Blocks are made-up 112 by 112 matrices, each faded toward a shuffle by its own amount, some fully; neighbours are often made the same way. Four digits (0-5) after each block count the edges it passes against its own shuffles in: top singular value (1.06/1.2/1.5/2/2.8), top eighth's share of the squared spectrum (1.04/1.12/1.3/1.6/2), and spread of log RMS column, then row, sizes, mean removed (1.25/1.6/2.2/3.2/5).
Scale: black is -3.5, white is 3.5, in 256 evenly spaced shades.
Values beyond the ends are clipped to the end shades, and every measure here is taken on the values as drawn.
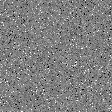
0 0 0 0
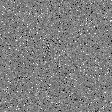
1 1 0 0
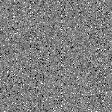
2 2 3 0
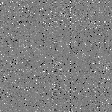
4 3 1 1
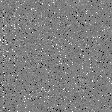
3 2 1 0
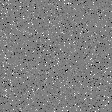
0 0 0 0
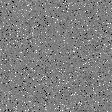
2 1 0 0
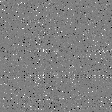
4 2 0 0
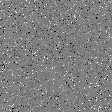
2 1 0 0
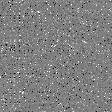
3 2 1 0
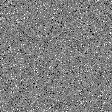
3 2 1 0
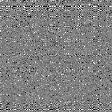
5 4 2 3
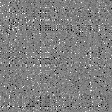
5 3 2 2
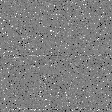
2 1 0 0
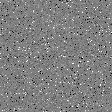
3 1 0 0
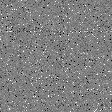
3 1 0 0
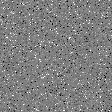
2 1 0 0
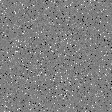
0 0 0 0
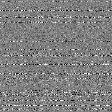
2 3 0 4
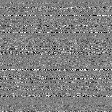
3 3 0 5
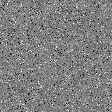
0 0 0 0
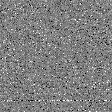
2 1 0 2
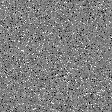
2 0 0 0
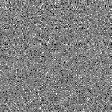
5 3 2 2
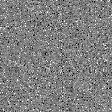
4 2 1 1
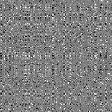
5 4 3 3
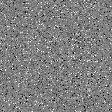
3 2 0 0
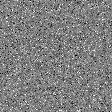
0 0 0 0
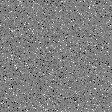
2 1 0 0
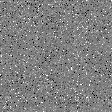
3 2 0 1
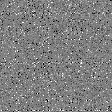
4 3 1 2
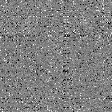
4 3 2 2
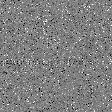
3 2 0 1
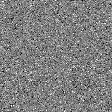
3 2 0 0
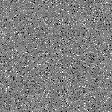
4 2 1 0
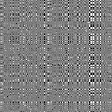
5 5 4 4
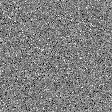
0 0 0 0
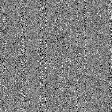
1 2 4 0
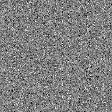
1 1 3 0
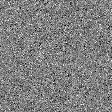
0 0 1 0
